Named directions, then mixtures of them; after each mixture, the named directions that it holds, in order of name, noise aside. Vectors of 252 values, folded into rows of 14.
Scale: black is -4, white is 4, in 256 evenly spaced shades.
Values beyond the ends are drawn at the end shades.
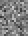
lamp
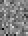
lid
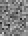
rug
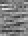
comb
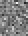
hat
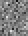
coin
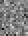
lid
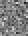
hat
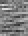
comb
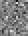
coin, hat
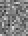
hat, rug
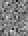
coin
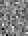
hat, lid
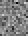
hat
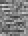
comb, rug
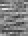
comb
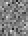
coin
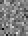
lid
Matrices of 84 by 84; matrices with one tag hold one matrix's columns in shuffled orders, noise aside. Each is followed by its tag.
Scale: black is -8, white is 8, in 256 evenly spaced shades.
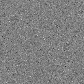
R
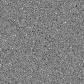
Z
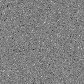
Z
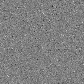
Z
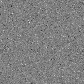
Z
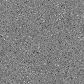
R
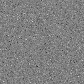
R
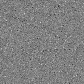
Z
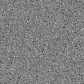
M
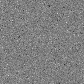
Z
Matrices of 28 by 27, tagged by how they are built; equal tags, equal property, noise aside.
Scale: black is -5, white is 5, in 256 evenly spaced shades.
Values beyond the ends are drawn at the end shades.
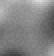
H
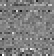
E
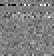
E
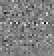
E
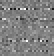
E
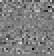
E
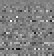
E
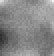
H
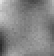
H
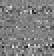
E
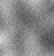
H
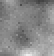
H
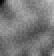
H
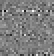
E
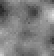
H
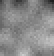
H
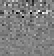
E
